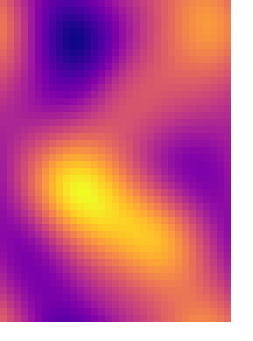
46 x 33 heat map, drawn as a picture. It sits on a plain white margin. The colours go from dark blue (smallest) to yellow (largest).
Calmest part: top right. Histogram: bell-shaped. Stripes: none. Average level on the scale: 50%. Ninth with the highest average: centre. Lone odd cells: none.
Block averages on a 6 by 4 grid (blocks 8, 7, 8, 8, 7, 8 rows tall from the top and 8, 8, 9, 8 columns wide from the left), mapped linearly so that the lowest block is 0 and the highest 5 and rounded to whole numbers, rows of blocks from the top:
2024
2133
2322
3531
1442
1133
